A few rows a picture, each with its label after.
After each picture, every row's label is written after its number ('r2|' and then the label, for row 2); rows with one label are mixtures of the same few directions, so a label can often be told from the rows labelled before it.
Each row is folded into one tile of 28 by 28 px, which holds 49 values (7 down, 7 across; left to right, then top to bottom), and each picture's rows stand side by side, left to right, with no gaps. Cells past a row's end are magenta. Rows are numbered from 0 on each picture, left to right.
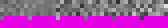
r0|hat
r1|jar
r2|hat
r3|hat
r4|hat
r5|hat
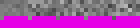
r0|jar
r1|jar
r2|hat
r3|hat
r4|hat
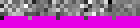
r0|hat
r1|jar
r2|hat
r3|jar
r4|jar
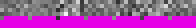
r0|hat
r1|jar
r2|jar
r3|jar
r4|hat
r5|hat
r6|jar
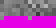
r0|jar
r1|jar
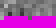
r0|jar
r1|jar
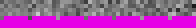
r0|jar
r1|jar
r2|jar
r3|jar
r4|hat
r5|hat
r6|hat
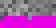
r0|hat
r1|hat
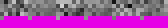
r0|hat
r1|jar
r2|jar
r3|jar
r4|jar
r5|jar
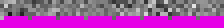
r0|jar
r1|jar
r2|hat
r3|jar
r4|jar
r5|hat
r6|hat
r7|hat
